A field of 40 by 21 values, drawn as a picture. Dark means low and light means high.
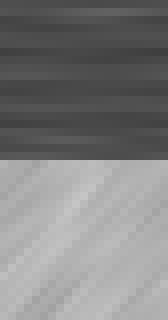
The table splits into 2 rows of 1 panel. Panel 1,1: low, streaked across, faint in contrast. Panel 2,1: high, slanting up to the right, faint in contrast.
